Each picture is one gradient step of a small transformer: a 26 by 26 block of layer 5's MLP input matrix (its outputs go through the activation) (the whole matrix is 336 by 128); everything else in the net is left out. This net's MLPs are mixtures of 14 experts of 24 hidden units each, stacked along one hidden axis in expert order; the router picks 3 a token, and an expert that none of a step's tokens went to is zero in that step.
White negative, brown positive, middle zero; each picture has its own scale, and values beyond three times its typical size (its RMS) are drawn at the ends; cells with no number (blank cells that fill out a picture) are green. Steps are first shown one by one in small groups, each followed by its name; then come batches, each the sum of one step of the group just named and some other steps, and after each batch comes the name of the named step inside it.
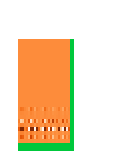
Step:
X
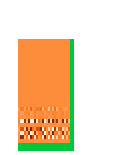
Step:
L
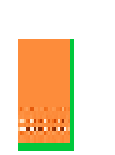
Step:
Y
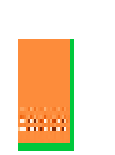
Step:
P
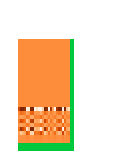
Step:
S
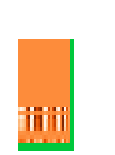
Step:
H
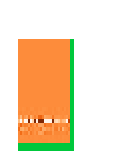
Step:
H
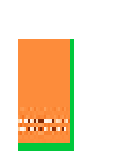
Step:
P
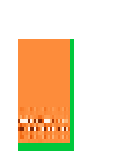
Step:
X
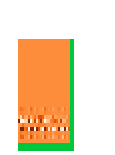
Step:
X
